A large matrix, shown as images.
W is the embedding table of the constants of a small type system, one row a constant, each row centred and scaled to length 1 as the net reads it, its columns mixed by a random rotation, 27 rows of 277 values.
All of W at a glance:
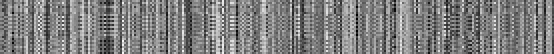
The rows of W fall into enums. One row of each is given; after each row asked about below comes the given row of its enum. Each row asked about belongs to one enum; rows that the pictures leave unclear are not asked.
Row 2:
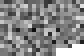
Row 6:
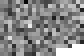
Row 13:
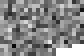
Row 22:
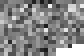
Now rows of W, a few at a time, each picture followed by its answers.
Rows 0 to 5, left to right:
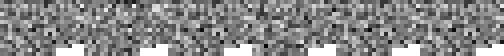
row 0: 2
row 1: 22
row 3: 13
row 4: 2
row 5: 2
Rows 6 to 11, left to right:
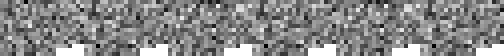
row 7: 13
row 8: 22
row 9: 13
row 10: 22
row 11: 13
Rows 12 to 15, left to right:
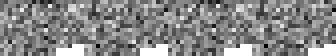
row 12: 22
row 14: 22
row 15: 13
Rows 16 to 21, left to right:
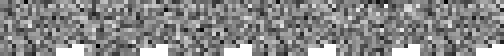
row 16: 6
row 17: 13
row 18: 2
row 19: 6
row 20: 22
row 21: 6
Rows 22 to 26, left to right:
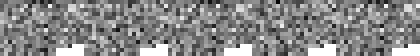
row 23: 2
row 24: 22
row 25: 6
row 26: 22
